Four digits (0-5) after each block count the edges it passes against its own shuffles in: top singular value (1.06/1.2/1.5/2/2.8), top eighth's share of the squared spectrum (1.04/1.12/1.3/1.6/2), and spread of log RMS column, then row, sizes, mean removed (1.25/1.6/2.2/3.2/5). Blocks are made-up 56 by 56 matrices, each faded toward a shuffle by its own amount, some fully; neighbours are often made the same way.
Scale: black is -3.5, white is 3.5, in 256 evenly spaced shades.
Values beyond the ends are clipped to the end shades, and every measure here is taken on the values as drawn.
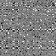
4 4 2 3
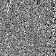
1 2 2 0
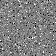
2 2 0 0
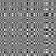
5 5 4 4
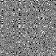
4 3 2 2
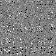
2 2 2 2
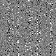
1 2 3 0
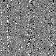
1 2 3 0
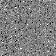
1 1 2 0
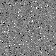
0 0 0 0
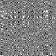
4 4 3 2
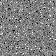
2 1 0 0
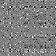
4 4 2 2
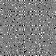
4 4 2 2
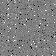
2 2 0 0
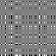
5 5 4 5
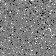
2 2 0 0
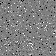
2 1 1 0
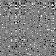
4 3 2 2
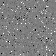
2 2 0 0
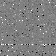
3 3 0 1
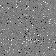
2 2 0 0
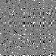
4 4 2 2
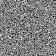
0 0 0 0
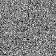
2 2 0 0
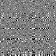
4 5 2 3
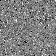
1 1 0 0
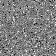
0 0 0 0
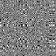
4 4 2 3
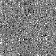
3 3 1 1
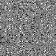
3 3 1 2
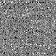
3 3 0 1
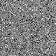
3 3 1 1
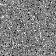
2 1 0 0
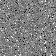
1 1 1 0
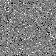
1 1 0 0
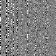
2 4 4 0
